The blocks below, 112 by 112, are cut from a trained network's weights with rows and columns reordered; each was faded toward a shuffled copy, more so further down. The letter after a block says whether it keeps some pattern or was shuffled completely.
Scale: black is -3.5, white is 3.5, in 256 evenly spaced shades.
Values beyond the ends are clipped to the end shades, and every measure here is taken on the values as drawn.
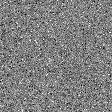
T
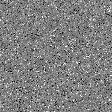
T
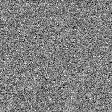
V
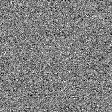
V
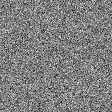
T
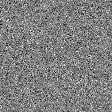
V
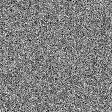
V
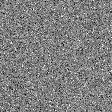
T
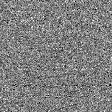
V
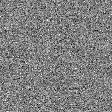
V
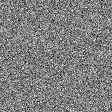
T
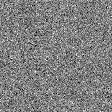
V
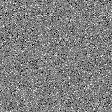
V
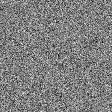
T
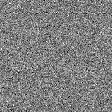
V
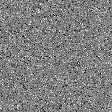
V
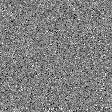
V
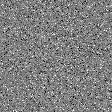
T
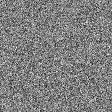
T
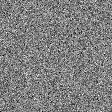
T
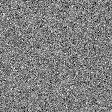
T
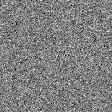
V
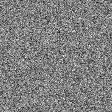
T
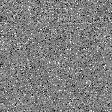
V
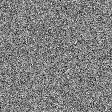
T
